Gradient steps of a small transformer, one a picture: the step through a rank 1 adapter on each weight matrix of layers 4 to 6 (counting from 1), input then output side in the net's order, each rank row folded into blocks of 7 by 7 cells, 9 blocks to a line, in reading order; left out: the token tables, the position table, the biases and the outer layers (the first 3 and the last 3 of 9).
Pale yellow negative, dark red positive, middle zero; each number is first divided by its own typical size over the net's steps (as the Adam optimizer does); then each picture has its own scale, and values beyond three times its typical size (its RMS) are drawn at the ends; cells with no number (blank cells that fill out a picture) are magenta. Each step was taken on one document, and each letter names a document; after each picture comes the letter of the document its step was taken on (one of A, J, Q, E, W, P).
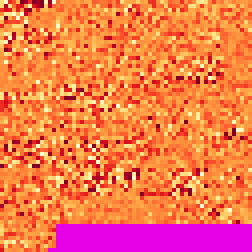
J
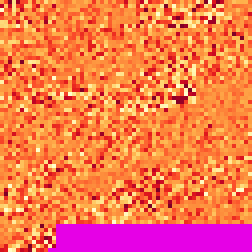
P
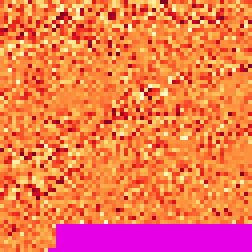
J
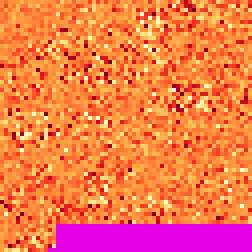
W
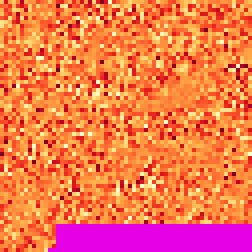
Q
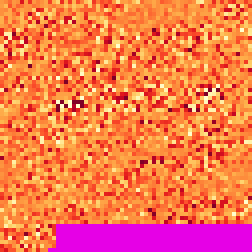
J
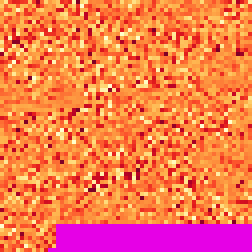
J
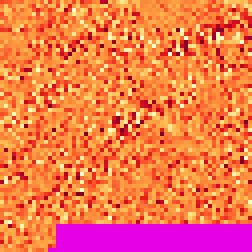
Q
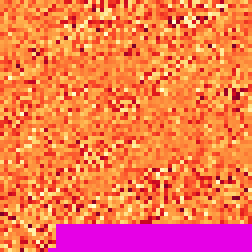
P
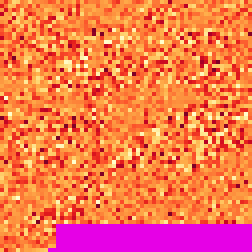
J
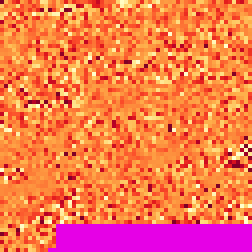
Q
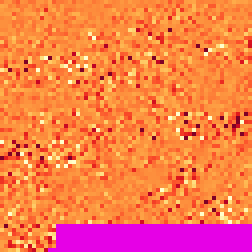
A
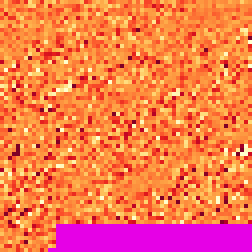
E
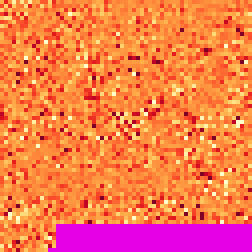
E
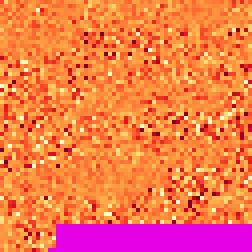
E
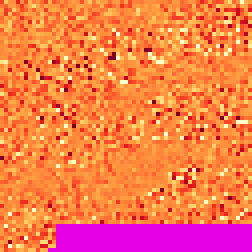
A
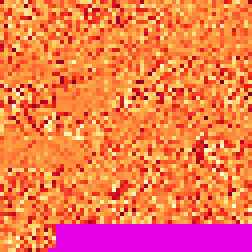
P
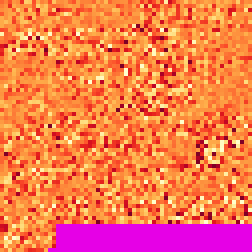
P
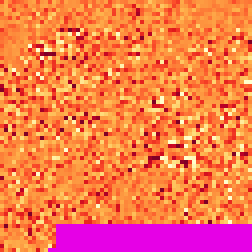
E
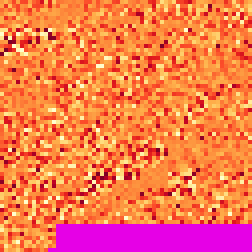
J
